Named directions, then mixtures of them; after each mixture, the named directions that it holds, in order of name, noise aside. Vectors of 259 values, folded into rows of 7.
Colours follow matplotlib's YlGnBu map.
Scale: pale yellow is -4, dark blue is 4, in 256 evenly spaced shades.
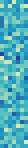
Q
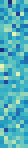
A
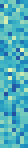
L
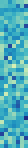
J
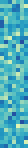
Q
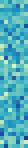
J, Q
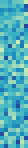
J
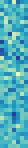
A, L, Q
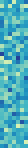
Q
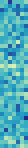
A, J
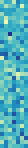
J, L, Q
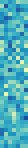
J, L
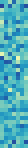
Q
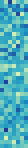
A, J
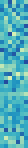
A, J, L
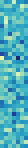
L, Q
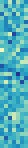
A, L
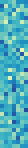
L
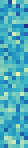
A, J, Q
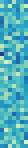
Q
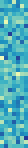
J, L, Q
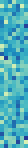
J, Q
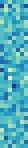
L, Q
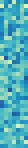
Q
